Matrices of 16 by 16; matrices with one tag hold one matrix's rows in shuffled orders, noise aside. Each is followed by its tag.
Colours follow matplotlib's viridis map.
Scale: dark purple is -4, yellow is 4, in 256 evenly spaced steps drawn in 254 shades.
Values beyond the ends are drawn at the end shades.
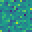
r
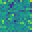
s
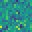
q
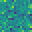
s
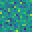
r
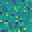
q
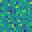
r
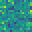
s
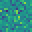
q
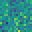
q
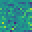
s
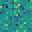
q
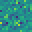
q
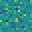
q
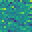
s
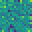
s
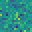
q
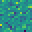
r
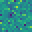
r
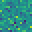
r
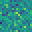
q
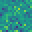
q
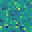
q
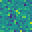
r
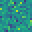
r
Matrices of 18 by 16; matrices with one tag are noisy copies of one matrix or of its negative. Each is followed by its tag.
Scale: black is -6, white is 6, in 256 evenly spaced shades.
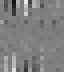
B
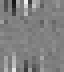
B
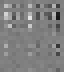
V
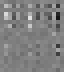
V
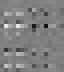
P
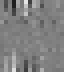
B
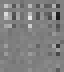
V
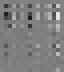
V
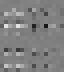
P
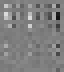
V
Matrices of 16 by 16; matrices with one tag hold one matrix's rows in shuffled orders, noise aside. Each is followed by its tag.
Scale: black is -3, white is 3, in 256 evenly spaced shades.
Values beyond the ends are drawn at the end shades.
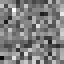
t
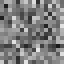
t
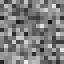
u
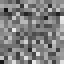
t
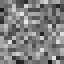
u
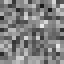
u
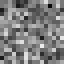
u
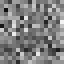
t
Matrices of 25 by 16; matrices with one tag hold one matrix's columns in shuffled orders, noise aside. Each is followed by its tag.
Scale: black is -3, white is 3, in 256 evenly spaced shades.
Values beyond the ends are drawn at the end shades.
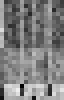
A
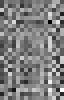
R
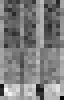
A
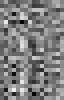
R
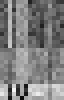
A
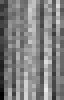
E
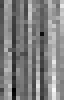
E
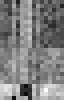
A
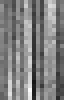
E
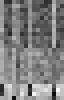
A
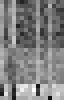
A
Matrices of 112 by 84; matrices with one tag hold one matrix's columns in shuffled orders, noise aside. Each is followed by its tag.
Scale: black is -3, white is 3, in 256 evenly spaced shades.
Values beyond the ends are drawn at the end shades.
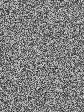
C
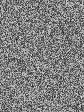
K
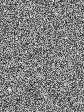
C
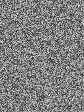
K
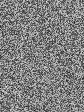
K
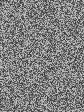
C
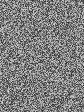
C
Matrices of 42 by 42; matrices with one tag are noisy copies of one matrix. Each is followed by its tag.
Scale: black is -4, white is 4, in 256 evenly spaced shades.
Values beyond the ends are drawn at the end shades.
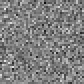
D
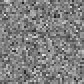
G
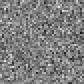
D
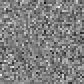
D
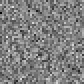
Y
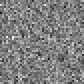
Y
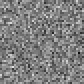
D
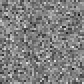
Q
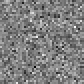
G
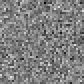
D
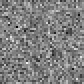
Q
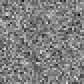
Q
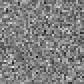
D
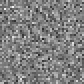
Y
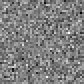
D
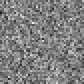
Y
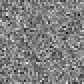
Q
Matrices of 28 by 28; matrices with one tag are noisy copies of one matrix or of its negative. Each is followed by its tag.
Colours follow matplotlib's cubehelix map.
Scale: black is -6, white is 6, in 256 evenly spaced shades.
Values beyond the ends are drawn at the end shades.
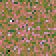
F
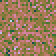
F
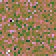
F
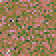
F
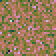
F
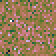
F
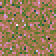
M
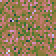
F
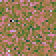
F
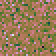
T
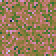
F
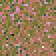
T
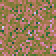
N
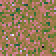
T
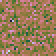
F
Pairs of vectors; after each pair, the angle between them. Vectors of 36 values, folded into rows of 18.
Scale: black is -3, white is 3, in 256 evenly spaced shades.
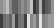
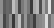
partly opposed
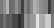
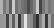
orthogonal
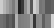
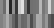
partly opposed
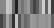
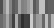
partly aligned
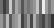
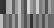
partly aligned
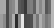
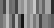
nearly opposite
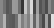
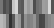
partly aligned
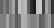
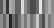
partly aligned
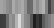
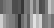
nearly opposite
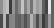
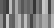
nearly opposite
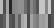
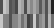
orthogonal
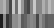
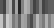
nearly opposite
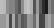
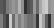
nearly opposite
